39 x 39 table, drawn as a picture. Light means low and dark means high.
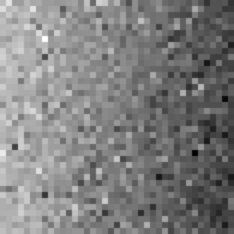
Slope: up to the right. Odd rows or columns: none. Grain: fine. Average level on the scale: 50%. Stripes: none.
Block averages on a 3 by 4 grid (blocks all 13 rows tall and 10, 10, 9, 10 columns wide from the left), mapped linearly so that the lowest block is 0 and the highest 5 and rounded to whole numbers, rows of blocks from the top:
0 2 3 5 / 0 2 3 5 / 0 2 3 5
